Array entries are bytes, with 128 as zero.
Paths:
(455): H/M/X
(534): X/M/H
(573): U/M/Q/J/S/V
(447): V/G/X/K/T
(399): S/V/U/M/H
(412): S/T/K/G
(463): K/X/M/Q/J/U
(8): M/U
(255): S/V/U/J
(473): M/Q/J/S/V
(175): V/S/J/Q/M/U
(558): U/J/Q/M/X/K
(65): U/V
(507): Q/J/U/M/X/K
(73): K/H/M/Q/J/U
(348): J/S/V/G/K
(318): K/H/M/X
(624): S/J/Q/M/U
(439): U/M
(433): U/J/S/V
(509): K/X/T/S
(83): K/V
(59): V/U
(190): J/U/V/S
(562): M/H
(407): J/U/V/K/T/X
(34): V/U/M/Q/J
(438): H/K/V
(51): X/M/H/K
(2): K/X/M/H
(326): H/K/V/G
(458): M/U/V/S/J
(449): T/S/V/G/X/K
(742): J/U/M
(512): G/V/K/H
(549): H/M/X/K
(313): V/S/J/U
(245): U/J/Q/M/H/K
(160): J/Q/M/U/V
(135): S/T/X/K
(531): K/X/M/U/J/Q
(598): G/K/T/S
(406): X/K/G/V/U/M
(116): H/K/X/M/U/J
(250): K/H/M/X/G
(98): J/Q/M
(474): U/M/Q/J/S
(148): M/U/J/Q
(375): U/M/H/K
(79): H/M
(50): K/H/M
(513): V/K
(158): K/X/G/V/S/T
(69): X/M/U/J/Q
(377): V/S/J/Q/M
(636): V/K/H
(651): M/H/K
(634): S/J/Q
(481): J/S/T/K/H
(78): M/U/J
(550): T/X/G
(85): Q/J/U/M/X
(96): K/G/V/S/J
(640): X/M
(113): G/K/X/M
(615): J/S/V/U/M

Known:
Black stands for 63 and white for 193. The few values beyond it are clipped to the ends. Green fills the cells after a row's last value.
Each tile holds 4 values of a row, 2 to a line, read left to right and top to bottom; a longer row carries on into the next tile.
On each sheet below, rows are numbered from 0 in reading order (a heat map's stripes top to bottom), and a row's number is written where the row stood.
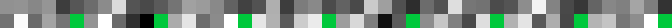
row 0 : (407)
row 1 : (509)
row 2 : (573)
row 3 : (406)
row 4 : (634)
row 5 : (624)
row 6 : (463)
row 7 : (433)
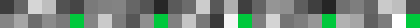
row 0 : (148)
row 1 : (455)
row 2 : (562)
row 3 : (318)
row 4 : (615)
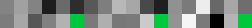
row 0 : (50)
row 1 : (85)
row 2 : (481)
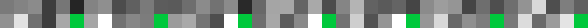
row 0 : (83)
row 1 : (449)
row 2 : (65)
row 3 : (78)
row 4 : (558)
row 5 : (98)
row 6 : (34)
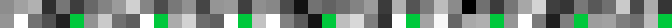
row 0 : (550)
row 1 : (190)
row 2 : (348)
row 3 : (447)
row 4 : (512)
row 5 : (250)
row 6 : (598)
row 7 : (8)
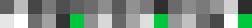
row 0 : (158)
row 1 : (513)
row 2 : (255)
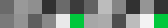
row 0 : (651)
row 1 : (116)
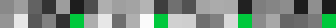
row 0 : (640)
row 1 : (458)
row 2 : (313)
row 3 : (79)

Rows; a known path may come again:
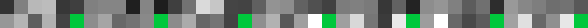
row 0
(531)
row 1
(79)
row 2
(69)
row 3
(507)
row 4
(438)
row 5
(135)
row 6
(377)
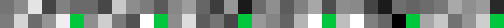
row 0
(34)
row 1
(175)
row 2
(640)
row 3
(742)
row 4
(447)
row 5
(59)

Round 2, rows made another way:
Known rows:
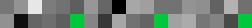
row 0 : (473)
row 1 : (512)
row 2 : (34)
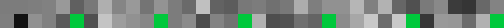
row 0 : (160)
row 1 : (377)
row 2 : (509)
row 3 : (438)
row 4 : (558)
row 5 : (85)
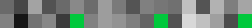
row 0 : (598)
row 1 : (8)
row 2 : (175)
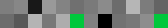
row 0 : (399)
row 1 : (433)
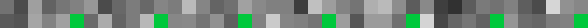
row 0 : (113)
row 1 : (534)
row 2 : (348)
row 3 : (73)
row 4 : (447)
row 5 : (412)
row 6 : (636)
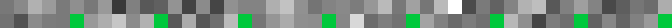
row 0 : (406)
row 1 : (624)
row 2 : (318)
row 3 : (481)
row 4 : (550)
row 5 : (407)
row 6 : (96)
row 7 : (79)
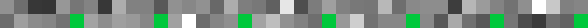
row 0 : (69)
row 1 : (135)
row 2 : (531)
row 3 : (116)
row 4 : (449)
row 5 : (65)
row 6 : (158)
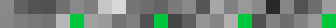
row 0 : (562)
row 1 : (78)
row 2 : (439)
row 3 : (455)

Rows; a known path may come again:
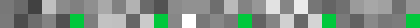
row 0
(513)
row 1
(558)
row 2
(463)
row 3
(245)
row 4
(406)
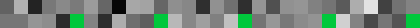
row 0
(59)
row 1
(512)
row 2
(634)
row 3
(51)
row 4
(458)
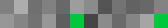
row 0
(348)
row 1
(640)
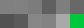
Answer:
(98)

